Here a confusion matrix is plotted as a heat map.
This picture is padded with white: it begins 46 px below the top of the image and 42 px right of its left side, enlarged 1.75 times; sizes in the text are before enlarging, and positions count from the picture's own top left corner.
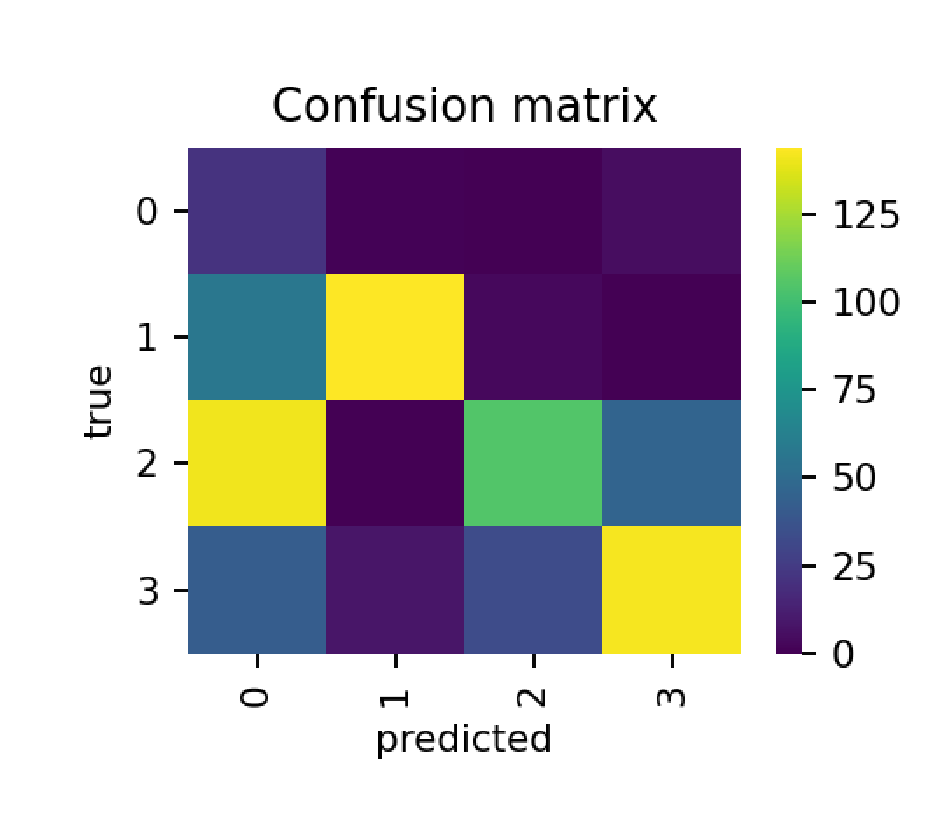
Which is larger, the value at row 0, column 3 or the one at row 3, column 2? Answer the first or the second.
the second
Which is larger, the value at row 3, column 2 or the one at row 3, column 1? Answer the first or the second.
the first
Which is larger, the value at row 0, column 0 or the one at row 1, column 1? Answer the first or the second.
the second
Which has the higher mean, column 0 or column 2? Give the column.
0
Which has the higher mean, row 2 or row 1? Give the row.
2
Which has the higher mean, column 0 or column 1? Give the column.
0
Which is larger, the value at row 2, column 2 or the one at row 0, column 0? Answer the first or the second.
the first
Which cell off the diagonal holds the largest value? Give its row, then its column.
2, 0
